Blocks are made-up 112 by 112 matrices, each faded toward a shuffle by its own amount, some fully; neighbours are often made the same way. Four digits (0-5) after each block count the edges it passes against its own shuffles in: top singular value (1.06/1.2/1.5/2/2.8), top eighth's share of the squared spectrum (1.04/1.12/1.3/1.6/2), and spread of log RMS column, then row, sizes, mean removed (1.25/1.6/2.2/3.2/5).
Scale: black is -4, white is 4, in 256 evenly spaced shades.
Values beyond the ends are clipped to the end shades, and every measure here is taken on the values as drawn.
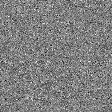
1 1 0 2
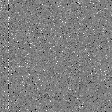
4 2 1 0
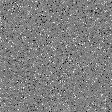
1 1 0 0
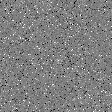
1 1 0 0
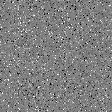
3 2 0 0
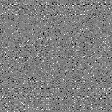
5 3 2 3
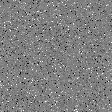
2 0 0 0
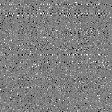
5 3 2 2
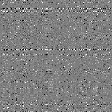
5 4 2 3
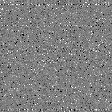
4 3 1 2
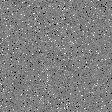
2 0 0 0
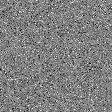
0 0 0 0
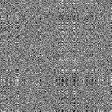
5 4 3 3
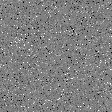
0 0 0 0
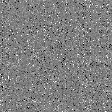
2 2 2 0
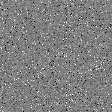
2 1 1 0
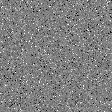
1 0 1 0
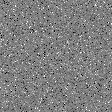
0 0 0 0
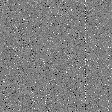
3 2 1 0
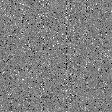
2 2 2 0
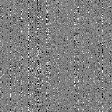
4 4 4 0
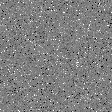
0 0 0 0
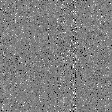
3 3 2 0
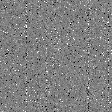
2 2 2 0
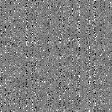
3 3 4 0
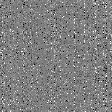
3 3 3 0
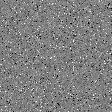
1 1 0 0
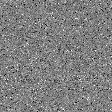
0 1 0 1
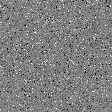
1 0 0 0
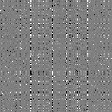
5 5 3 3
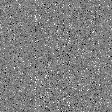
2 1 2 0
